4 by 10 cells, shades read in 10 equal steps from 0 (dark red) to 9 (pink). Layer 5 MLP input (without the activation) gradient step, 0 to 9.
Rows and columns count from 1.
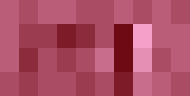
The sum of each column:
19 12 16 13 13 18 6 27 19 18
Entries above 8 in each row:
0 1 0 0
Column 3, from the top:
5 3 4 4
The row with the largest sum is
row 1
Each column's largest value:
5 4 5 5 4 6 5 9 5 5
